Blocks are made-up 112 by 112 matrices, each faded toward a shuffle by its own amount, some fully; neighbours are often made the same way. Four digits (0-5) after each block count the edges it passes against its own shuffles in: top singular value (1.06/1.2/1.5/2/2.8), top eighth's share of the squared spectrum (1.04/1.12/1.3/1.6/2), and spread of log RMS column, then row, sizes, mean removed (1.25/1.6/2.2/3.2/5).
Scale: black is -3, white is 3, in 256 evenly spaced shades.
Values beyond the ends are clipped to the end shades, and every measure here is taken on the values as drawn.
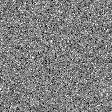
0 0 0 0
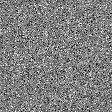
0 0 0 0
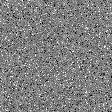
0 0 0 0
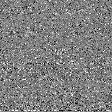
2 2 0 3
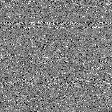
1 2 0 3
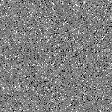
4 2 1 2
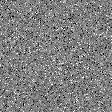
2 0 0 0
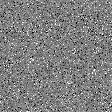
2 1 0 0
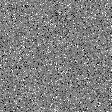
0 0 1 0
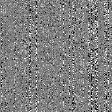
2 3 4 0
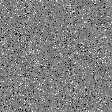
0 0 1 0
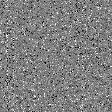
1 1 2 0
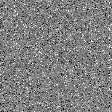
0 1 2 0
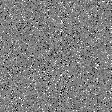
1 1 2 0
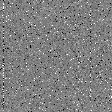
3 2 1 0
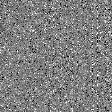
1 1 3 0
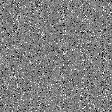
1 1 2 0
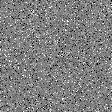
0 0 1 0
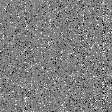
2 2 2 0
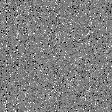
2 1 2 0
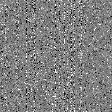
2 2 3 0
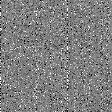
2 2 3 0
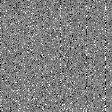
2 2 3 0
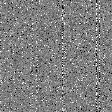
2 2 2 0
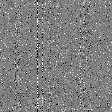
3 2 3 0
